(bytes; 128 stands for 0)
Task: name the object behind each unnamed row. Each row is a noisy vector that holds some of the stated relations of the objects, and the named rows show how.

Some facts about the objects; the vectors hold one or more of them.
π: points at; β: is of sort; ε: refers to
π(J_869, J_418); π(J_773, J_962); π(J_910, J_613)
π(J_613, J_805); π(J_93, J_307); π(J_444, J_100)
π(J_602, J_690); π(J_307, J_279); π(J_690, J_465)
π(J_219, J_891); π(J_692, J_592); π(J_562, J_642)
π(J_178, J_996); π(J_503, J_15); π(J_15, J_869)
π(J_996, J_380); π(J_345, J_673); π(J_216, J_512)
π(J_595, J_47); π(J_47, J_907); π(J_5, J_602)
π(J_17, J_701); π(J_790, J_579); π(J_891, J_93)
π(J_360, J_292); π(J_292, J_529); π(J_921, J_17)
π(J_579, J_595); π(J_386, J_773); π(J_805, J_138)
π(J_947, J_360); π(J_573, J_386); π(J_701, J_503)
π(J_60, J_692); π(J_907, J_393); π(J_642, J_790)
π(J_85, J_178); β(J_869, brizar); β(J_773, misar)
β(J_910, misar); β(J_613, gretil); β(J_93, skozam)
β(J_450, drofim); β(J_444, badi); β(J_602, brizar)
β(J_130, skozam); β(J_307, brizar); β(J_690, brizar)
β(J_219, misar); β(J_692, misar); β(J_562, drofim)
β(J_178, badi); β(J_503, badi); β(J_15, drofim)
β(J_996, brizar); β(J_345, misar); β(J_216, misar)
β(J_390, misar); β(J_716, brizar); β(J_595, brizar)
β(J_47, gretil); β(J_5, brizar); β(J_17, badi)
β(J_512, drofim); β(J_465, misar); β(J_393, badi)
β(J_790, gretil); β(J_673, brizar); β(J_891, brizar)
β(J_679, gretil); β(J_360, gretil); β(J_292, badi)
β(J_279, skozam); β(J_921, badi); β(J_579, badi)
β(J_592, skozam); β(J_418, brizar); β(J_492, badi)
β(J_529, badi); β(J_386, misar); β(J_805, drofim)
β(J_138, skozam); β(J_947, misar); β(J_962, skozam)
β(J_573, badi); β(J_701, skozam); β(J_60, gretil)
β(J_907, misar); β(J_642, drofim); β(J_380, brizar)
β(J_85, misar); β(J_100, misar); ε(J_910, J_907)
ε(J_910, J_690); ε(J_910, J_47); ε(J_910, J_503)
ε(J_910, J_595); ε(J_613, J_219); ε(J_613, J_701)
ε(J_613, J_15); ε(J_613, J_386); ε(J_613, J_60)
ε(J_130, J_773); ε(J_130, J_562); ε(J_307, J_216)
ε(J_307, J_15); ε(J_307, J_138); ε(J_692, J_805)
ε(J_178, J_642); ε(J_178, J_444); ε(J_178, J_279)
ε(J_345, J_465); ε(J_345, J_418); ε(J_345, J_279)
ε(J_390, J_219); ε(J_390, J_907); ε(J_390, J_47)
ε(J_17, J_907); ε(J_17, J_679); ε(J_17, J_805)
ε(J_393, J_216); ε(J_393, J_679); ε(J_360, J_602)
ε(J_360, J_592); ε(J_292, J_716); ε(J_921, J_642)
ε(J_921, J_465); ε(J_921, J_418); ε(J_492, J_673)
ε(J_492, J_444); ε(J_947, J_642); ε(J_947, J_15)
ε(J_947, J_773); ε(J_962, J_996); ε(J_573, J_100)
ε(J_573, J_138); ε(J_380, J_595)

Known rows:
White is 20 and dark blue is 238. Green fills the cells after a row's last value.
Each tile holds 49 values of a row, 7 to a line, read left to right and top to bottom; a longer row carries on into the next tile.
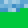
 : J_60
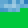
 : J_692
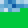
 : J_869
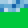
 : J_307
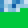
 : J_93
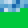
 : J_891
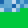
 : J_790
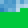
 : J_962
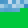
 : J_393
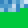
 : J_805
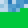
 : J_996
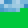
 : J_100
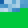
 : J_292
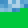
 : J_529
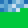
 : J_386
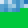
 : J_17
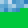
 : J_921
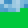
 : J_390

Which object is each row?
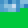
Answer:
J_910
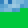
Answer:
J_947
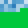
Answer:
J_279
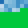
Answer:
J_595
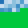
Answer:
J_47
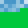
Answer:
J_138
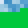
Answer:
J_380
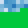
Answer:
J_418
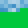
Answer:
J_679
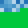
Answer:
J_642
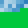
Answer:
J_178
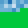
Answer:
J_85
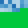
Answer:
J_360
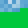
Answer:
J_492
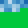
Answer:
J_579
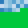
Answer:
J_907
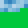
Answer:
J_465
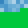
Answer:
J_562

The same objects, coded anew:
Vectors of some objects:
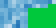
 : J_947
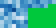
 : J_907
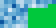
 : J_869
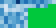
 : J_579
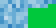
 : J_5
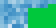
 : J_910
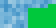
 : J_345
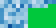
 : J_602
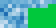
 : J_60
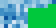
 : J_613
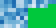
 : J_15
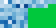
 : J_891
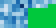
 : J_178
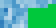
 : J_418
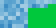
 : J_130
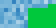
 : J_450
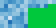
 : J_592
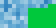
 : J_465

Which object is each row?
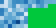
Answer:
J_595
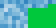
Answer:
J_573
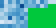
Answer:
J_17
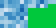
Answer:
J_503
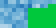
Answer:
J_85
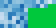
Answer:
J_701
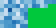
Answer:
J_93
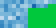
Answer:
J_962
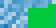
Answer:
J_393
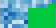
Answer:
J_805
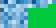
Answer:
J_790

